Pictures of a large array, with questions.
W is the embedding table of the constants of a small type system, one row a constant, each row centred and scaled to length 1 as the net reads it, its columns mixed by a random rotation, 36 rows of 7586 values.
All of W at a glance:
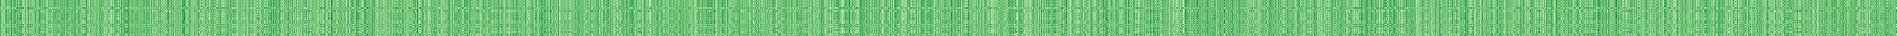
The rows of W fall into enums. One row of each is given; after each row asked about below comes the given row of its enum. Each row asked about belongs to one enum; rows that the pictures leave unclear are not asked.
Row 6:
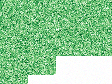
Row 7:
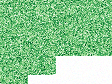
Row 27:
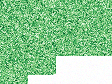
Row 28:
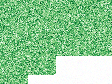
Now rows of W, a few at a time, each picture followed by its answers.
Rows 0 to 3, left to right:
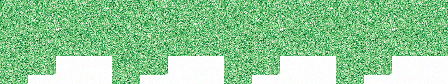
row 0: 6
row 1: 27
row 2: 6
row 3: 6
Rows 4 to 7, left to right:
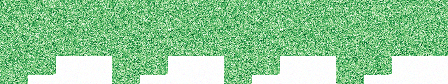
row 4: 27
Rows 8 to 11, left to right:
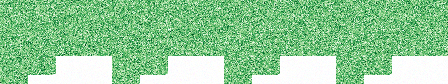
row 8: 7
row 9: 6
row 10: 28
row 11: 28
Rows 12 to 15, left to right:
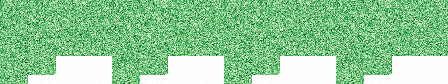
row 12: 6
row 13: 27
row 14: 6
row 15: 27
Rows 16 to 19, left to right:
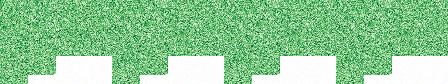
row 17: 27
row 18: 27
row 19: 27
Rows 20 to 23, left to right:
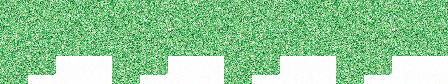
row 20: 28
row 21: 6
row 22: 28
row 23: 6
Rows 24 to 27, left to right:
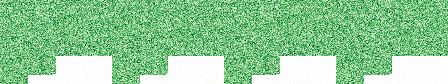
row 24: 7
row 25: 6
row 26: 7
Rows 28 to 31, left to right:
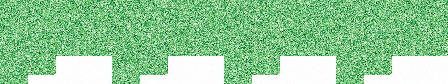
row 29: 27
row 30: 6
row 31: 28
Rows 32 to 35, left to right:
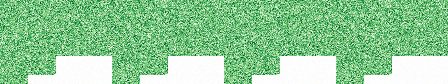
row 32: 28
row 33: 27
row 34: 7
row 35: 27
